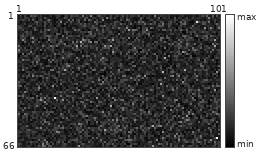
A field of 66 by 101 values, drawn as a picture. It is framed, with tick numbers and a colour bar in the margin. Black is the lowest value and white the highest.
Grain: fine. Histogram: skewed, a long tail of high values. Slope: none. Average level on the scale: 20%. Odd rows or columns: none. Mirror symmetry: none. Stripes: none.
